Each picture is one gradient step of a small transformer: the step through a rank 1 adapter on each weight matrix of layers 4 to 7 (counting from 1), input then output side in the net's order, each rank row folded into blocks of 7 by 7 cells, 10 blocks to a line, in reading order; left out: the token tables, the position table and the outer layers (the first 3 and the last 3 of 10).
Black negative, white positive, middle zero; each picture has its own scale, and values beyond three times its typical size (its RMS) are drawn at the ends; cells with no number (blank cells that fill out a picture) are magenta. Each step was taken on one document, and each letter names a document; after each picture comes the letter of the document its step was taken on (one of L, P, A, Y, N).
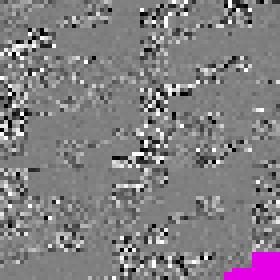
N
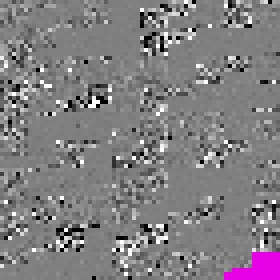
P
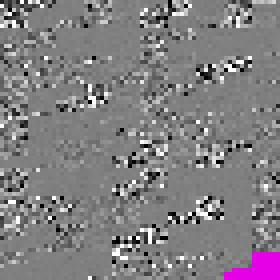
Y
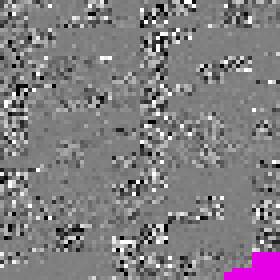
P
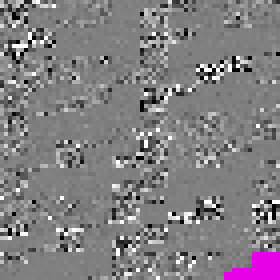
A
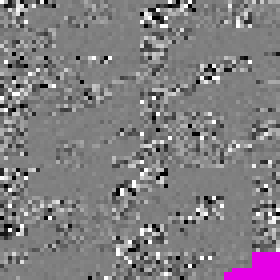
Y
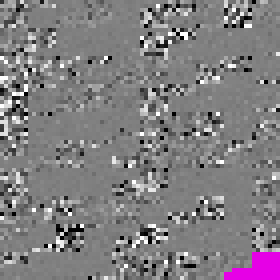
Y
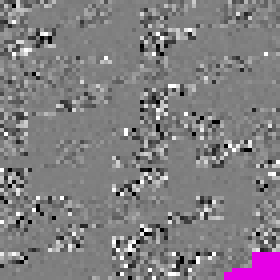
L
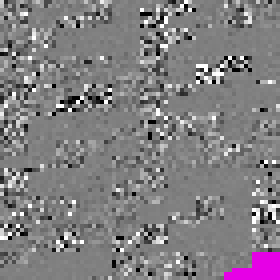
P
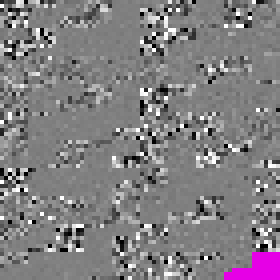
N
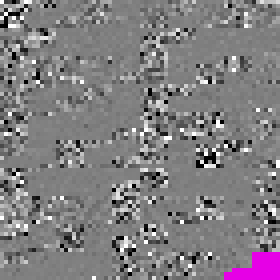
L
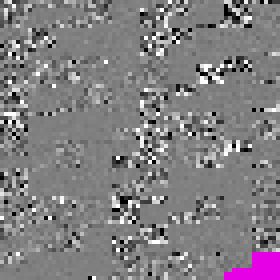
A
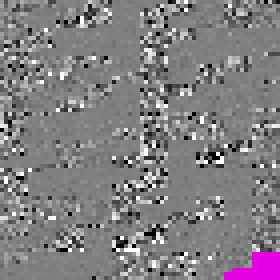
L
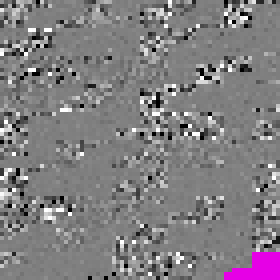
Y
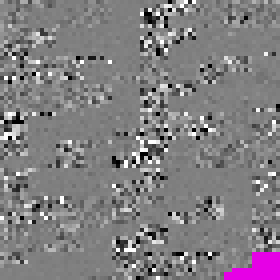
L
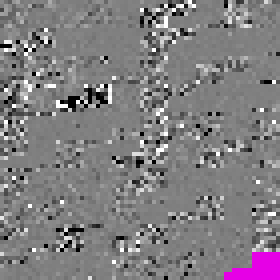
P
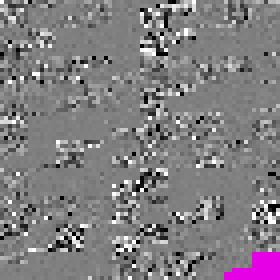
L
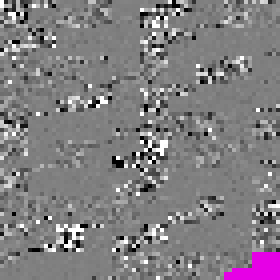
A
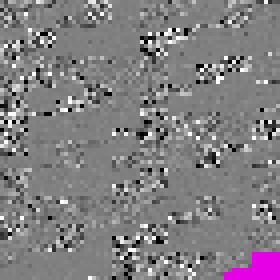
A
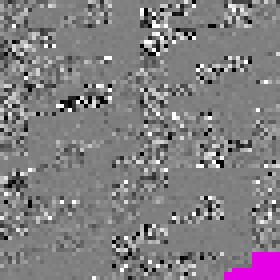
P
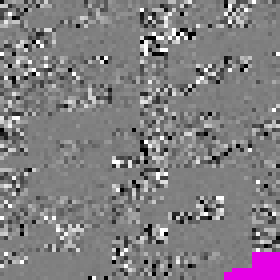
Y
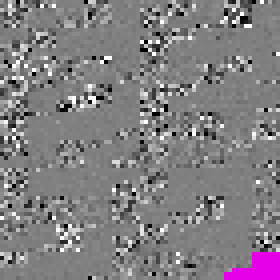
Y
